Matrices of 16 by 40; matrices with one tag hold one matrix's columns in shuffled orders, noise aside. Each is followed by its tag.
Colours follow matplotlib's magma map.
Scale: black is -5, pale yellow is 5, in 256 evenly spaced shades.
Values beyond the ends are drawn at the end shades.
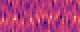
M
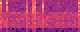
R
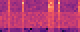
R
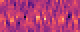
M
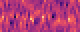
M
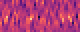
M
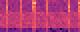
R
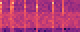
R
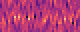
M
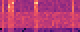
R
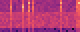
R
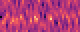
M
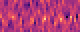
M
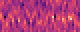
M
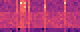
R
